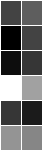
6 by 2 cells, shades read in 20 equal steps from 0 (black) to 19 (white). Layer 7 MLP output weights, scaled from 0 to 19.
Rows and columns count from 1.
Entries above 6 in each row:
1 0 0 2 0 2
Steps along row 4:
down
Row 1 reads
5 7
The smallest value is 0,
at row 2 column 1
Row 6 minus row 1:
6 3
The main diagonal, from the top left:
5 5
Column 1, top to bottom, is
5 0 1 19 4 11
